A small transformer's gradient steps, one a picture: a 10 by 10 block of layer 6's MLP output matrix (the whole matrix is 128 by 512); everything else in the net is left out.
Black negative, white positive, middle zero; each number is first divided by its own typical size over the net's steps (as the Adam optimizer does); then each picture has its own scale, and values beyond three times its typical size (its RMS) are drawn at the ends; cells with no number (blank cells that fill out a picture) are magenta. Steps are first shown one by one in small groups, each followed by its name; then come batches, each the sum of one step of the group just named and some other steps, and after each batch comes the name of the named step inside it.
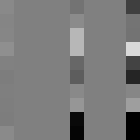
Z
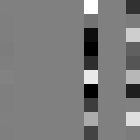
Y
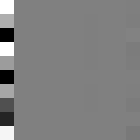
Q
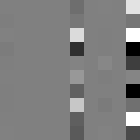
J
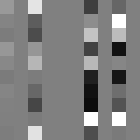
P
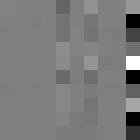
Z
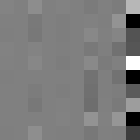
P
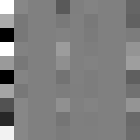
Q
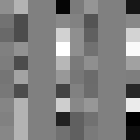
Z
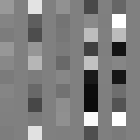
P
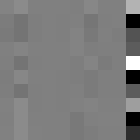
Z
